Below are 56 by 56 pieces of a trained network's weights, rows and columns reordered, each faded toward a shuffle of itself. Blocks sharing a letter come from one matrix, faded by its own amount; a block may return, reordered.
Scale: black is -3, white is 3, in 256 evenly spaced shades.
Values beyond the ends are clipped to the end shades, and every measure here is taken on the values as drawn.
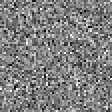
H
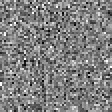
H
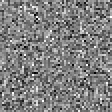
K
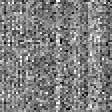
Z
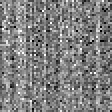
Z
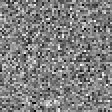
K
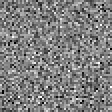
K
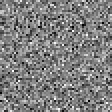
K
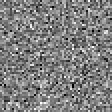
K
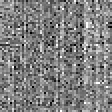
Z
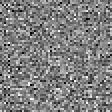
H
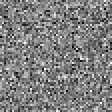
K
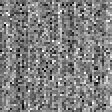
Z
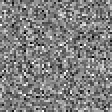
H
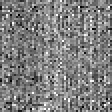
Z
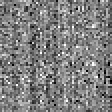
Z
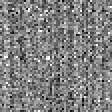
Z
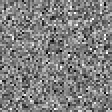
H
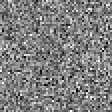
K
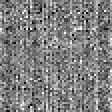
Z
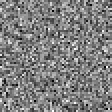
K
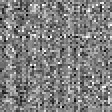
Z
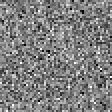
H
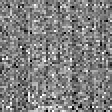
Z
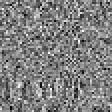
H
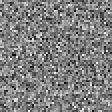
K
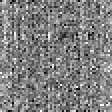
Z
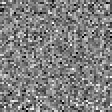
H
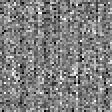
Z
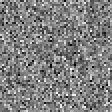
K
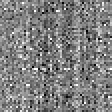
Z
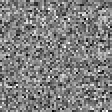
K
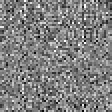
H
